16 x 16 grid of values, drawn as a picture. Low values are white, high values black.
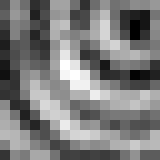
Odd rows or columns: none. Ninth with the lowest average: centre. Mirror symmetry: none. Rings: centred on the top right.
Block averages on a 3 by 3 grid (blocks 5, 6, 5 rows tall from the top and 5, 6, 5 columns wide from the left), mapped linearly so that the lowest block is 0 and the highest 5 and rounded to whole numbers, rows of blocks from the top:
5 1 4
4 0 2
2 2 2
